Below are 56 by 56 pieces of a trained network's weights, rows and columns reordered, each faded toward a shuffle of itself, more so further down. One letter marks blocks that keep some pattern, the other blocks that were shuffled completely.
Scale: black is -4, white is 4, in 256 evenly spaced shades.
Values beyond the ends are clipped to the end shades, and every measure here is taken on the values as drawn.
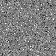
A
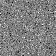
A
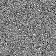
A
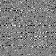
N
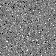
A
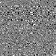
N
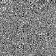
N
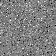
A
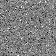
A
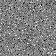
A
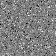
A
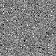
N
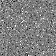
A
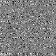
N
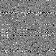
N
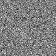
N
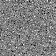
A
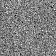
A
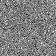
A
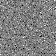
A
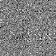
N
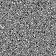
A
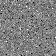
A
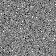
A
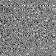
N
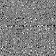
N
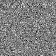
N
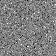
A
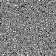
A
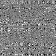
N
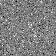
A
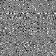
N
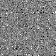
N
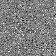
N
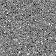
A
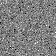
A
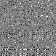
N
